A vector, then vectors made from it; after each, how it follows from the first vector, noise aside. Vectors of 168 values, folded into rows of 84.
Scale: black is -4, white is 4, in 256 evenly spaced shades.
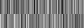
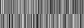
wrapped around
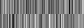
wrapped around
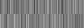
shrunk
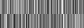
negated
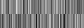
wrapped around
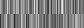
negated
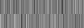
shrunk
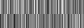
negated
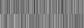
shrunk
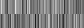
wrapped around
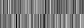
wrapped around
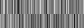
wrapped around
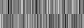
wrapped around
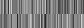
wrapped around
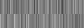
shrunk
